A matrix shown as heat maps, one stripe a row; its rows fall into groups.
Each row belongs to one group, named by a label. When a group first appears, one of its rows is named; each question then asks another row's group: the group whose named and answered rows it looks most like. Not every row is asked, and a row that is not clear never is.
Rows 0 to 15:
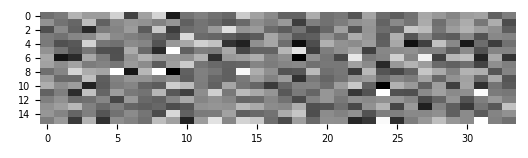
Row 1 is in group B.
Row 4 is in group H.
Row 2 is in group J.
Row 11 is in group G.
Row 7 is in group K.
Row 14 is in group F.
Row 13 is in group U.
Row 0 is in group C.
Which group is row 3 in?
K
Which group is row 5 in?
F
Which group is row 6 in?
B
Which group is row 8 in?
C
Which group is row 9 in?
B
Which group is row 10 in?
K
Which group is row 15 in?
G
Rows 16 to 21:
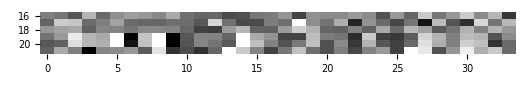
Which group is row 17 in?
U
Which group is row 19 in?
C
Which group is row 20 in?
C
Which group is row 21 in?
J
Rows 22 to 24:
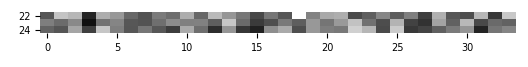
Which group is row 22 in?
U
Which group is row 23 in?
K
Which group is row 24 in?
K
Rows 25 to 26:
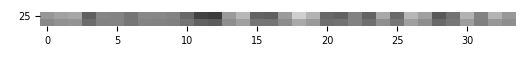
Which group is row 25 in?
J
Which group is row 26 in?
J
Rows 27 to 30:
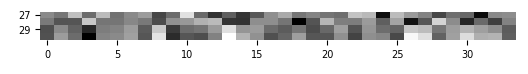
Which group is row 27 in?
K
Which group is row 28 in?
H
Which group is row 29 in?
J
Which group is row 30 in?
J
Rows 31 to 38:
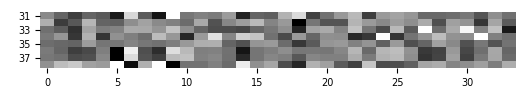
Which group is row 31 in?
F
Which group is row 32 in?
B
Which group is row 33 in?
B
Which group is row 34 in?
G
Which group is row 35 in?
H
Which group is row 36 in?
F
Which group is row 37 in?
F
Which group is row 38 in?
C
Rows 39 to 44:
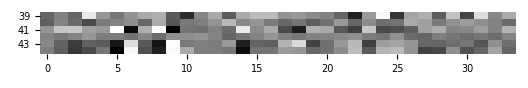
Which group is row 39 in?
G
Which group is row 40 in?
J
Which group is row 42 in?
H
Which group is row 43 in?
F
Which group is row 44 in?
F
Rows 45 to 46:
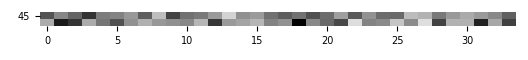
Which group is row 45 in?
J
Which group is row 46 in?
B
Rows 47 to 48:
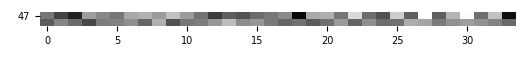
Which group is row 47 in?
B
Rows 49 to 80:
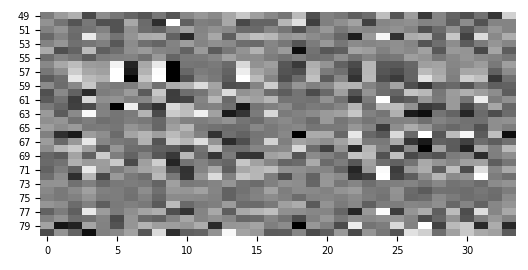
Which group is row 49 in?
U
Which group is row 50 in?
F
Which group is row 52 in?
G
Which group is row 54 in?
B
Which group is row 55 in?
J
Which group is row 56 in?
C
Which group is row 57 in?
C
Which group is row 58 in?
C
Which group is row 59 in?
H
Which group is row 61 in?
G
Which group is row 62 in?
F
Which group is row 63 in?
H
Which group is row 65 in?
K
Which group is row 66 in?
B
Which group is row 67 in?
H
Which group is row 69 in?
K
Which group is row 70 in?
C
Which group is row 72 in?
G
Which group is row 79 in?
B
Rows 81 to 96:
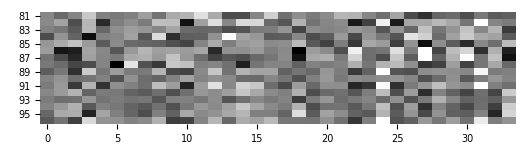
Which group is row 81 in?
H
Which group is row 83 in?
B
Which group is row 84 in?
J
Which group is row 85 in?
U
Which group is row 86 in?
B
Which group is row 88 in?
F
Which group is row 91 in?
G
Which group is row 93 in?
H
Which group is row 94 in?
U
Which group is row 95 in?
U
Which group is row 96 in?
G
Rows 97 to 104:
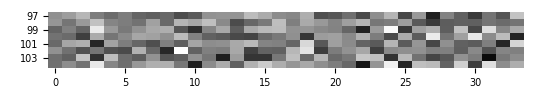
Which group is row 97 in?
U
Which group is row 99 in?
G
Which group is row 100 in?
B
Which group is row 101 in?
U
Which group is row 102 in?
F
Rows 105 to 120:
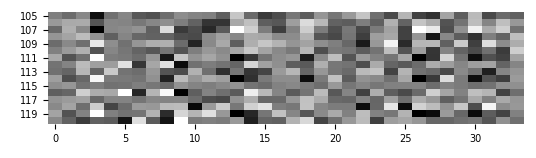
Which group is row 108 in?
U
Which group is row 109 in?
G
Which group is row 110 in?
U
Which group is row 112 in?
C
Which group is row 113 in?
K
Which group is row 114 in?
H
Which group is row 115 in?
F
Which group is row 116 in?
C
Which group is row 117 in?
J
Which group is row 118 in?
G
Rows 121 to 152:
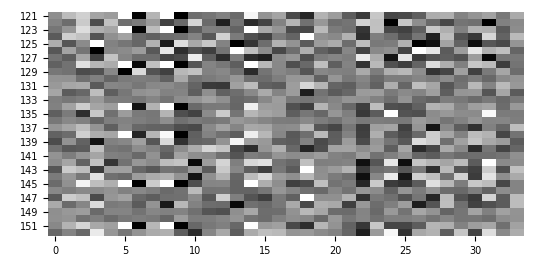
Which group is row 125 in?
H
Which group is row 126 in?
J
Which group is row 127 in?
K
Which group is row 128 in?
C
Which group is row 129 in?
F
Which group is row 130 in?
F
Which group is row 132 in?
B
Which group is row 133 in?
H
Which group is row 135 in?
G
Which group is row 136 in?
J
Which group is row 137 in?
U
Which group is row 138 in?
C
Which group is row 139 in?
J
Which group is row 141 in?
H
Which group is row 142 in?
G
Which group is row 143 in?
U
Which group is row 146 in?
K
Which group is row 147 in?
U
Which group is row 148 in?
H
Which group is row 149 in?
J
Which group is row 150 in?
F
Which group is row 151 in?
C
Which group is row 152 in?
G
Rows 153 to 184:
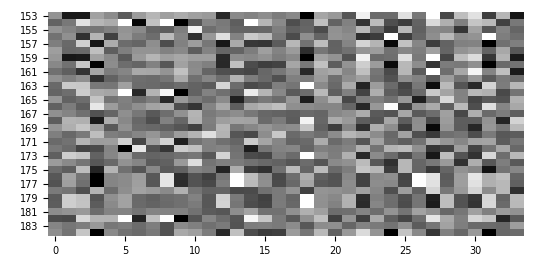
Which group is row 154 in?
C
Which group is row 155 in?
K
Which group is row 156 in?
G
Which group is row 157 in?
K
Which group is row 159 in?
B
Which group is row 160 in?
K
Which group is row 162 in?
K
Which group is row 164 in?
C
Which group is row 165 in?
H
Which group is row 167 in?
K
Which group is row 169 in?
U
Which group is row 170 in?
H
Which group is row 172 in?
F
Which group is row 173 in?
U
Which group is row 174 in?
K
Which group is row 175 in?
K
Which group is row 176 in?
J
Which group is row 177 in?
J
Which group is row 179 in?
U
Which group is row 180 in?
U
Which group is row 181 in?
J
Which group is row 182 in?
C
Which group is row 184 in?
K
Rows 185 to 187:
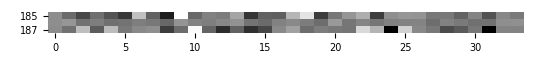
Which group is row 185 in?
F
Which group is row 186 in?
F
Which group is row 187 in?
K
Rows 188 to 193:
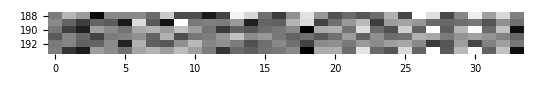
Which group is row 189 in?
F
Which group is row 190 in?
B
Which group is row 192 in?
F
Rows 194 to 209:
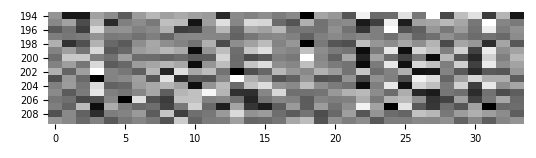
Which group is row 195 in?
G
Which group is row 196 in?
G
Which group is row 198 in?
B
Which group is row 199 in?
G
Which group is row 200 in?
U
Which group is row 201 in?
G
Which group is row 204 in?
G
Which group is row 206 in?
F
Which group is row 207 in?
K
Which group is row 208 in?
J
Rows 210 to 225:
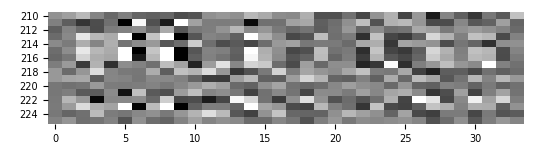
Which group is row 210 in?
U
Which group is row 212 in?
J
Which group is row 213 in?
C
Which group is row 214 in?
K
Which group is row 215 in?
C
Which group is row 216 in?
C
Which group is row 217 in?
G
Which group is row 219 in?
J
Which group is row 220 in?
H
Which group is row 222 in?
J
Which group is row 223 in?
C
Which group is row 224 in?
H
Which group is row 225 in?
F
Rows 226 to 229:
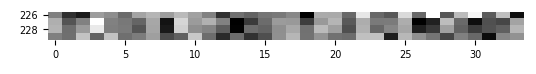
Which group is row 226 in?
B
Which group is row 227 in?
H
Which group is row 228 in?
H
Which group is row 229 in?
K
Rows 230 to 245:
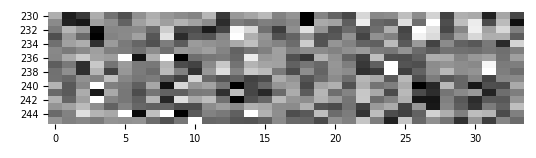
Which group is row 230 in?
B
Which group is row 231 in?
B
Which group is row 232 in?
J
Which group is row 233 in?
J
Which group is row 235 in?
H
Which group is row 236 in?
C
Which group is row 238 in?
G
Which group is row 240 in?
H
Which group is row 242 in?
H
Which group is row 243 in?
U
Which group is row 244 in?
C
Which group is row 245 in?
K
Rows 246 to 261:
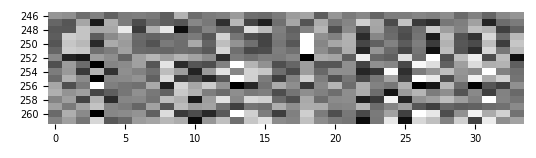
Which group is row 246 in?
F
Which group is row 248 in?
C
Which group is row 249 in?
U
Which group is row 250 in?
U
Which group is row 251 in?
U
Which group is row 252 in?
B
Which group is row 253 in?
J
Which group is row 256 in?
H
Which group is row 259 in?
H
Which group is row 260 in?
J
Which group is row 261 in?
G
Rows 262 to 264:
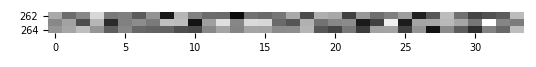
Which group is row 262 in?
H
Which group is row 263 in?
G
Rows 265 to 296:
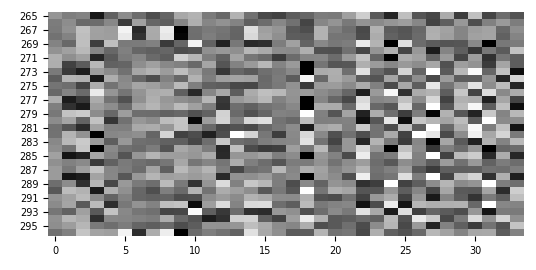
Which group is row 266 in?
F
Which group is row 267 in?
C
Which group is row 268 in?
C
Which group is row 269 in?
K
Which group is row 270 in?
U
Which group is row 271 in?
K
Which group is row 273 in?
B
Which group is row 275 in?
B
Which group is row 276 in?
G
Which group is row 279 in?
U
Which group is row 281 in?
B
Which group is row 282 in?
J
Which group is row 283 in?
U
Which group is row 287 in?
H
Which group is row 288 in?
B
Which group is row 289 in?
G
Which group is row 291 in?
U
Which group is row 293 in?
K
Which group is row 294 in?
J
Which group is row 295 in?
U
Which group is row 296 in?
C
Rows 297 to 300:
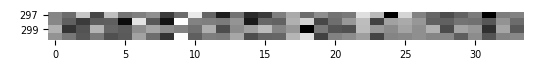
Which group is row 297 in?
K
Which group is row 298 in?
F
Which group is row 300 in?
F
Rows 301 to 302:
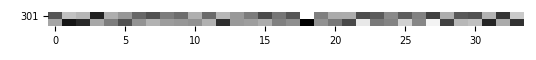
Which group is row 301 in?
U
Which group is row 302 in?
B
